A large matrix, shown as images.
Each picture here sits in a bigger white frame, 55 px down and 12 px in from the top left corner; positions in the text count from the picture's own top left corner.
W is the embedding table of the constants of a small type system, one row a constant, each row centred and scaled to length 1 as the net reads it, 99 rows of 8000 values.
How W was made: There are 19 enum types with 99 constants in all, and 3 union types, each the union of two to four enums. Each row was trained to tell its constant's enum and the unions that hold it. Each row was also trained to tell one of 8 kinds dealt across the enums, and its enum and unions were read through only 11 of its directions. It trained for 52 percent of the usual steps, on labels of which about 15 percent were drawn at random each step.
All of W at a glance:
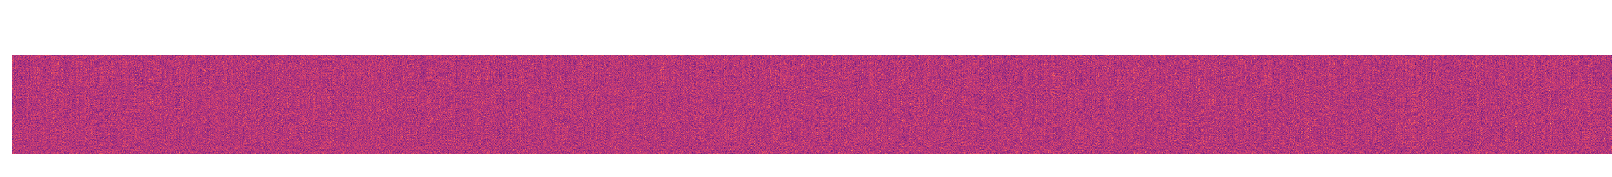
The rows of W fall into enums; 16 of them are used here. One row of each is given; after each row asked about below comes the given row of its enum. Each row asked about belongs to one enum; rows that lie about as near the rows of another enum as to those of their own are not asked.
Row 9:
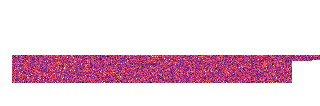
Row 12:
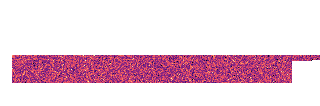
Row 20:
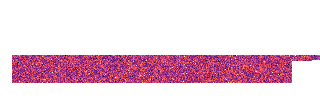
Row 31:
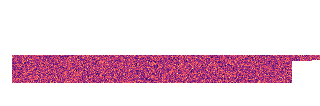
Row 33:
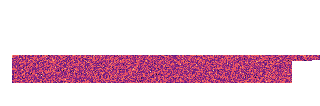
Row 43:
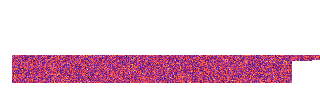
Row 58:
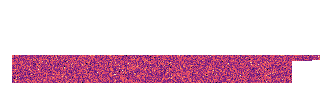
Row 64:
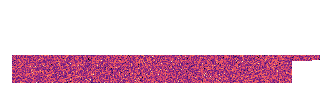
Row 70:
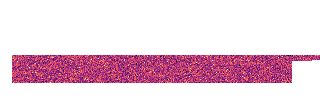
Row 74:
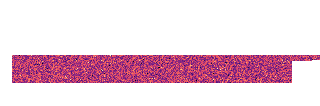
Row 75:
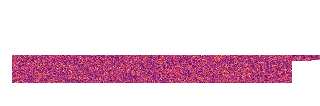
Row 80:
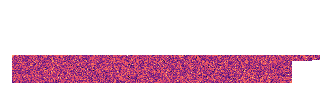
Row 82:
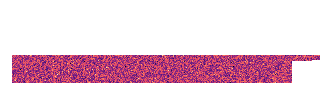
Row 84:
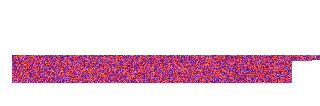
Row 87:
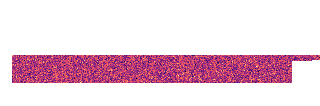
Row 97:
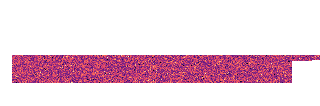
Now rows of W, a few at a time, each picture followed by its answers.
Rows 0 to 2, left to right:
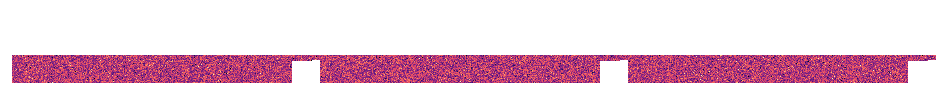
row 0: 31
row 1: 70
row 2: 20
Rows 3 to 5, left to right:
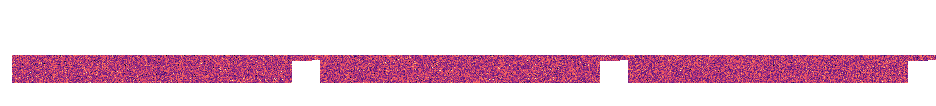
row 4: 70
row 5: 33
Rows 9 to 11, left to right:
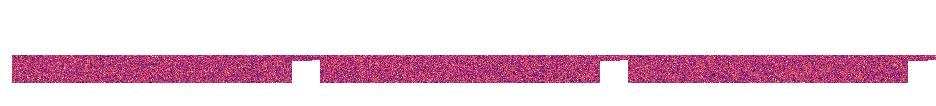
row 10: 82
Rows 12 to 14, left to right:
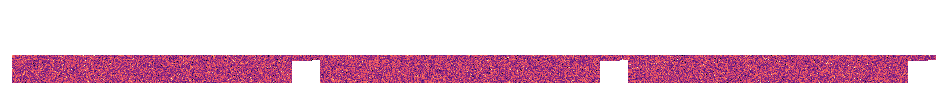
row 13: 31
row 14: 58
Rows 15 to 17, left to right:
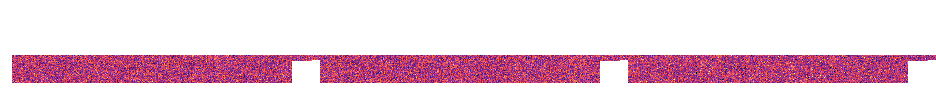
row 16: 64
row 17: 97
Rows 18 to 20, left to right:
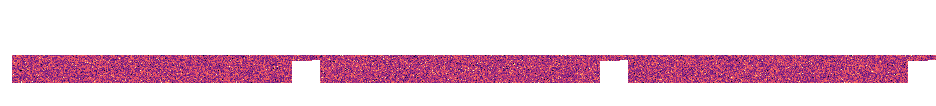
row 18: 70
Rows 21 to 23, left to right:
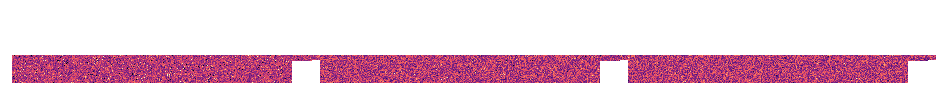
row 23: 58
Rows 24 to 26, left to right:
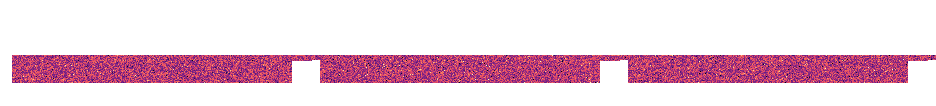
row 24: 80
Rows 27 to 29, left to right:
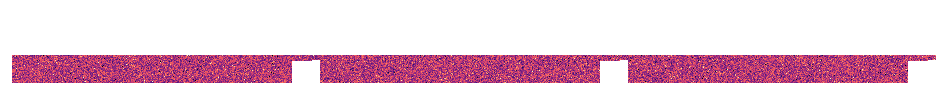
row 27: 58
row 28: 64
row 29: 20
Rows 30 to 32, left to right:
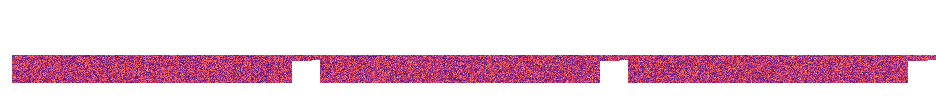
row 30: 75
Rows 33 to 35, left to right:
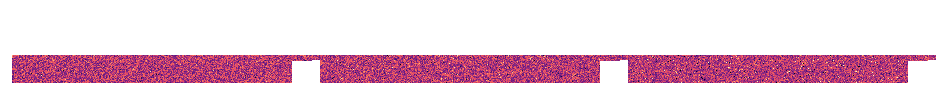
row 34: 58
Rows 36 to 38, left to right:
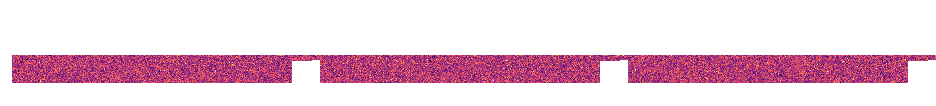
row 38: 31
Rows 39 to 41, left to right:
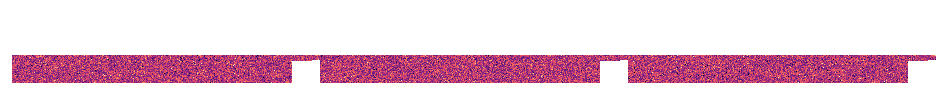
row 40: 43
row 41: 70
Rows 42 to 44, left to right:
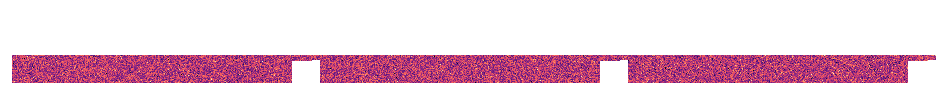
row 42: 84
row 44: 82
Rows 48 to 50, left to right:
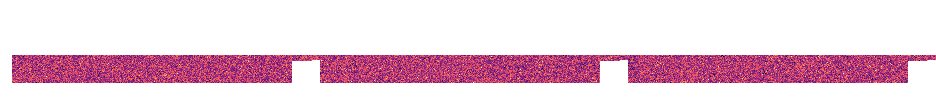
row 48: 87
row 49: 74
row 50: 31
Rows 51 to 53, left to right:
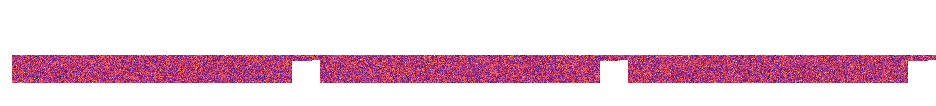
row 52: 31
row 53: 33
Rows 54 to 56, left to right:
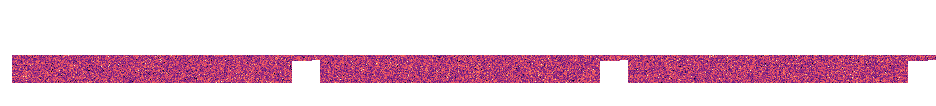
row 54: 75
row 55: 82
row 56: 43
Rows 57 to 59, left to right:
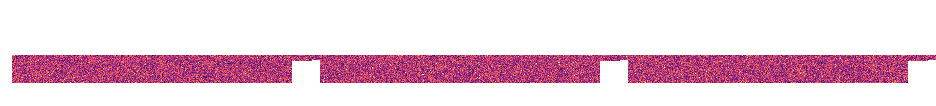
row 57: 80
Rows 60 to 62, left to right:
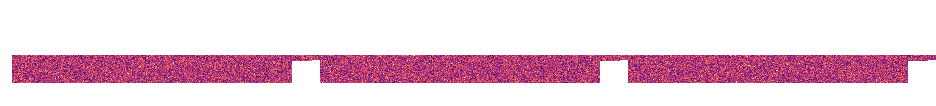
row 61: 82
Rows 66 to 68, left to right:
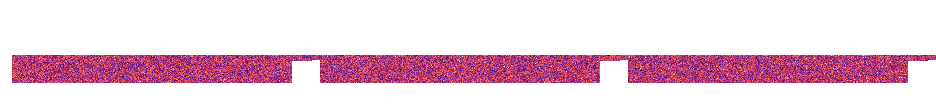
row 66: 70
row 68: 43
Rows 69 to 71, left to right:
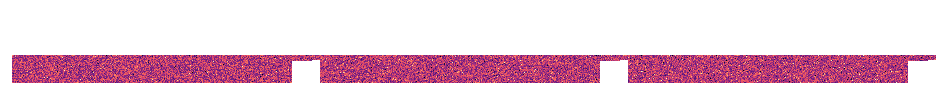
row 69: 43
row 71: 58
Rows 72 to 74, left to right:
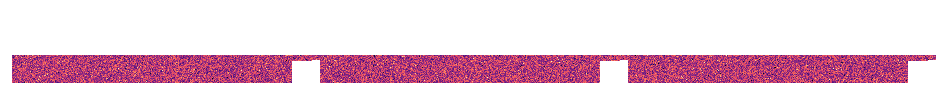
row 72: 87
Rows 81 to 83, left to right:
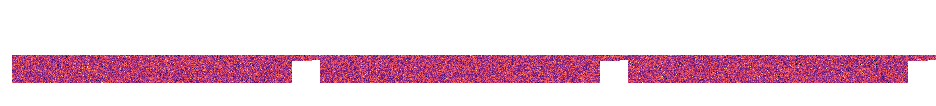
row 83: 87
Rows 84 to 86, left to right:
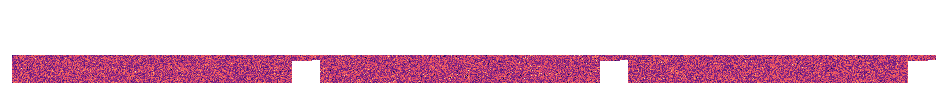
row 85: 80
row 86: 82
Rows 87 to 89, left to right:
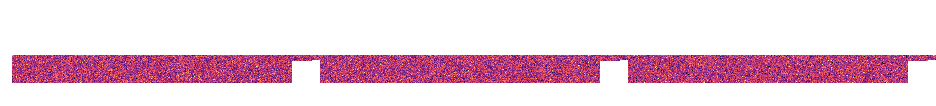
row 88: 80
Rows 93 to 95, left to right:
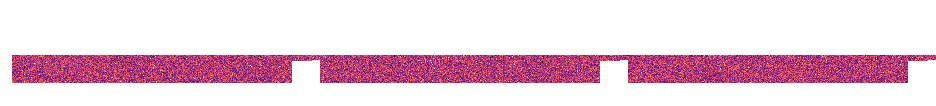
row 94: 80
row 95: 87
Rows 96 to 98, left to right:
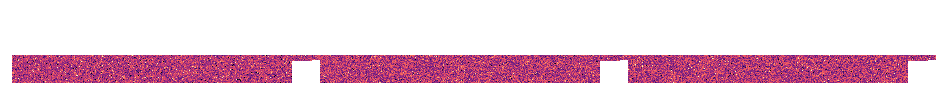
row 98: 12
